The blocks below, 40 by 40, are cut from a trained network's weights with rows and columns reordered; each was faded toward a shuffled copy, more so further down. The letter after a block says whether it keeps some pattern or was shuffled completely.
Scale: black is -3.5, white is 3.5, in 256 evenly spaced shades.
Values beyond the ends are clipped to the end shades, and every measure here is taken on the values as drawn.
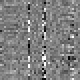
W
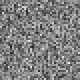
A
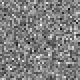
A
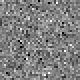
A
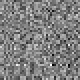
W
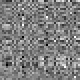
W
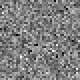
A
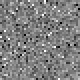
A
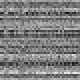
W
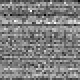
W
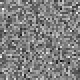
A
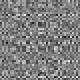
W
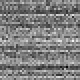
W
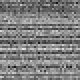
W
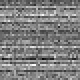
W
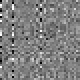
W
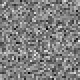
A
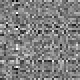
W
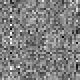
W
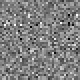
W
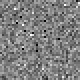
A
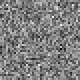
A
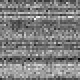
W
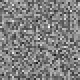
A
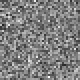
A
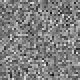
A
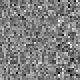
W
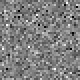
A
